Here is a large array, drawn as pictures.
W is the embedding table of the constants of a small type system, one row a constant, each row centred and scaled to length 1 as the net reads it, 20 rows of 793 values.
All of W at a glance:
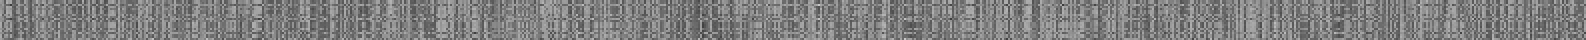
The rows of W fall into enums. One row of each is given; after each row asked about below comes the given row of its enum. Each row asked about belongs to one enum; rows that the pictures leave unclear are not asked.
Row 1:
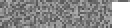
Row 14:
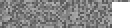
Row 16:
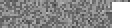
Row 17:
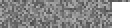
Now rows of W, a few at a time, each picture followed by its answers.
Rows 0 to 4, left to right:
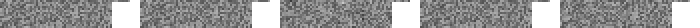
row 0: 1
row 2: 16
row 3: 1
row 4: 14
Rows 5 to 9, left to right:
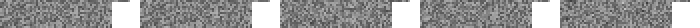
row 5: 1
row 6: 1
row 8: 14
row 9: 16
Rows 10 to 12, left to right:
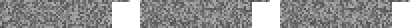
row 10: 14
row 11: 17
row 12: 17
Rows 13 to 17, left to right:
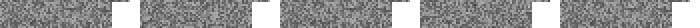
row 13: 17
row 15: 17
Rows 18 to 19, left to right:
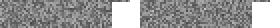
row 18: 17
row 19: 16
